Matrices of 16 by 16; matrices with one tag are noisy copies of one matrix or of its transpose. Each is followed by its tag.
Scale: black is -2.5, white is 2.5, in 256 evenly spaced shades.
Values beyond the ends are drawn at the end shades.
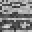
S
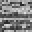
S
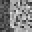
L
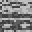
S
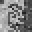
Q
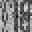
S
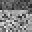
L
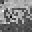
Q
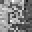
Q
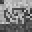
Q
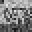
Q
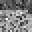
L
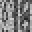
S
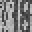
S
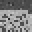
L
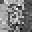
Q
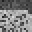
L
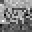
Q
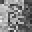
Q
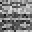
S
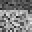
L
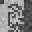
Q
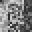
Q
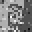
Q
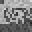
Q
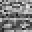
S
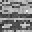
S
